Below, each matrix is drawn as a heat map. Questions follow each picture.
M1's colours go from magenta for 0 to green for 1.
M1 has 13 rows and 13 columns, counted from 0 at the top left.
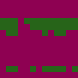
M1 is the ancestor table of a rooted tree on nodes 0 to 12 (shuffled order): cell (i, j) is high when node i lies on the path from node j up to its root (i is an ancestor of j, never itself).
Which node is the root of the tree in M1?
3
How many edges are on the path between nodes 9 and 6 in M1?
4
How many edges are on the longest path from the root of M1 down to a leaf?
4
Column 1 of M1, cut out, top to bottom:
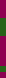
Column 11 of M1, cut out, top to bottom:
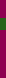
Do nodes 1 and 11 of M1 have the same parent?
no
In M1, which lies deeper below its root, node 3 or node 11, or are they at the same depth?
node 11
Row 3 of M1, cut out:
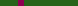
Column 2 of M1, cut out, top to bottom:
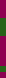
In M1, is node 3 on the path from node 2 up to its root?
yes
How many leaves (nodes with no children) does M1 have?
9
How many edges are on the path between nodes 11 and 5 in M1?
1
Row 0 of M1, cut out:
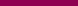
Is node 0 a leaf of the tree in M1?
yes
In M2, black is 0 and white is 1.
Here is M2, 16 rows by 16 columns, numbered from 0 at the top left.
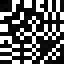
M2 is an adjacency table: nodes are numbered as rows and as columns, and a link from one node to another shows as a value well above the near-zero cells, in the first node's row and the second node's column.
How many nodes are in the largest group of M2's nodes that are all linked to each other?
2
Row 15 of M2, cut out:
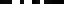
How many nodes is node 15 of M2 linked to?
5
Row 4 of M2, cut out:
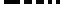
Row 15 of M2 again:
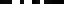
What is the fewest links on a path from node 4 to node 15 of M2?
1
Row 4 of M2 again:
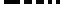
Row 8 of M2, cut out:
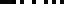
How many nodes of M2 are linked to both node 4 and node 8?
0
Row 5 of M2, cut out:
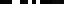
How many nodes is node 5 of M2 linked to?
4
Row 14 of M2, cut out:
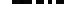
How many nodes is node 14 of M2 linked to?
6
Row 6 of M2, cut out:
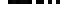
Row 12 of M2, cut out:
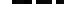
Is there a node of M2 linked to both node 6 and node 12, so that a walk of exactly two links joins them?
yes
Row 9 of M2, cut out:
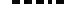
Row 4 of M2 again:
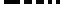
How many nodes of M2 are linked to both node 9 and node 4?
5
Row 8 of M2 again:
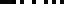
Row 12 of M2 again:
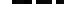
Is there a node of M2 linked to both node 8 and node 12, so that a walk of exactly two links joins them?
no
